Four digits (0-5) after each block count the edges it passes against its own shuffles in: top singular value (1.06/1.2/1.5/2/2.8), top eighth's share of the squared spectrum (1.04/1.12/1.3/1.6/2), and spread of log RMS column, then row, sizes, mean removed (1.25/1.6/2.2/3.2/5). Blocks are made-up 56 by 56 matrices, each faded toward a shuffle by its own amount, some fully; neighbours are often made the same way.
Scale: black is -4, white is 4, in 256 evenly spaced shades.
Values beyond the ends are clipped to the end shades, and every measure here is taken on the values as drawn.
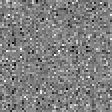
3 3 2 0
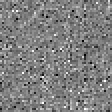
3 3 1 1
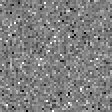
1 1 0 0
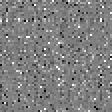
3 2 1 1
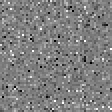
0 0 0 0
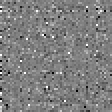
2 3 2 2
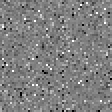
1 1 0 0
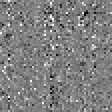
2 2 2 2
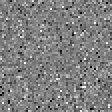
2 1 1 0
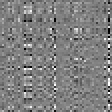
4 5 4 2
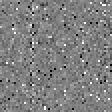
3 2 1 0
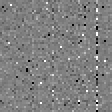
3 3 1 0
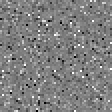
2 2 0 0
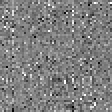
3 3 2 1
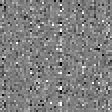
4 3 2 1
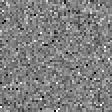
0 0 0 0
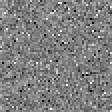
0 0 0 0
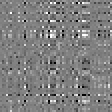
5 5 3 3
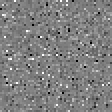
3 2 1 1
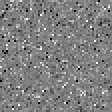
2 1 0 0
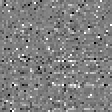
3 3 1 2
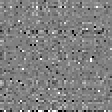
4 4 1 2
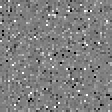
2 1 0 0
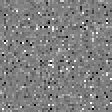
3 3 1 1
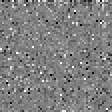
3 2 0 1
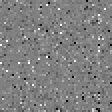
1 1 0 0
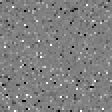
0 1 0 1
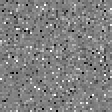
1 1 0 0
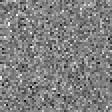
2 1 0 0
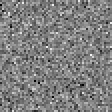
0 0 0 0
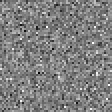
0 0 0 0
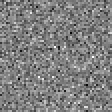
0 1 0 0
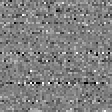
2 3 0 3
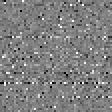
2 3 0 2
